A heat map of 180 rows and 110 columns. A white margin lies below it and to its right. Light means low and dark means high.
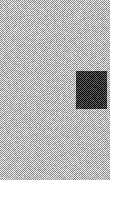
Average level on the scale: 30%. Odd patch: higher, in the middle right. Ninth with the highest average: middle right.
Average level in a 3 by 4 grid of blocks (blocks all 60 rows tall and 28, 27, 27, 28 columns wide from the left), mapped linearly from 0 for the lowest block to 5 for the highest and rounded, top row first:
0000 / 0015 / 0000
